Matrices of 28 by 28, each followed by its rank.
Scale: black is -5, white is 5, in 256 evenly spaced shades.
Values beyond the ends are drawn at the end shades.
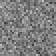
full rank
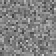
full rank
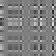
one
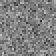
full rank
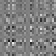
two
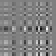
one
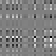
one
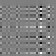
one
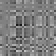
two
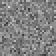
full rank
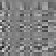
two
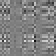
two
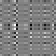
one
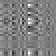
two
